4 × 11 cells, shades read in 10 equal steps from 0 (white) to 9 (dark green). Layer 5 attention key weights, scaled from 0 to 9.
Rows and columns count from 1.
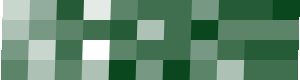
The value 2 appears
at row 1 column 1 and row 3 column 2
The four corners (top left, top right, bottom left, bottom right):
2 9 6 7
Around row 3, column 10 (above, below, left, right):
6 7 7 8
